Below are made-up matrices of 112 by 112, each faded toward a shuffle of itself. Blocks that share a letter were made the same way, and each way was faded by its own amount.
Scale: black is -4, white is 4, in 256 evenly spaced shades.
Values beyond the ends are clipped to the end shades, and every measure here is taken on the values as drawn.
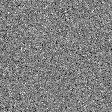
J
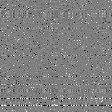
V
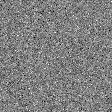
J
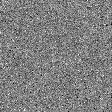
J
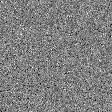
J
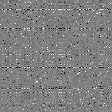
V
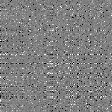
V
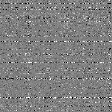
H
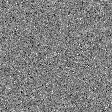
J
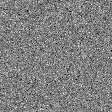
J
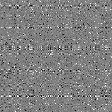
V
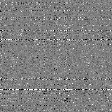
H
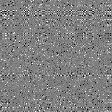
V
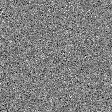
J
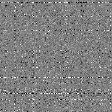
H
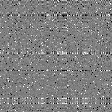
V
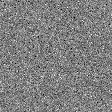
J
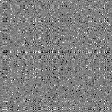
V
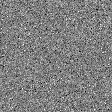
J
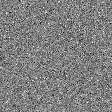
J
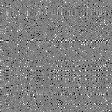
V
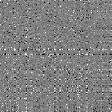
V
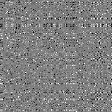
V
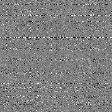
H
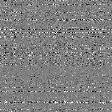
H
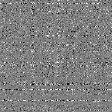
H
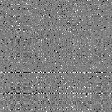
V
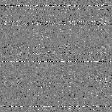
H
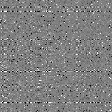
V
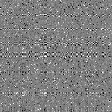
V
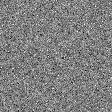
J
